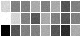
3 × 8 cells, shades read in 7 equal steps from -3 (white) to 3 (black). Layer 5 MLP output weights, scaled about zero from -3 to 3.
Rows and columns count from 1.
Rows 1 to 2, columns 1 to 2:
-2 0 / -3 -2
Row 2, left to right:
-3 -2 0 1 -1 0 1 0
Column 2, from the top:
0 -2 1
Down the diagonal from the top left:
-2 -2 0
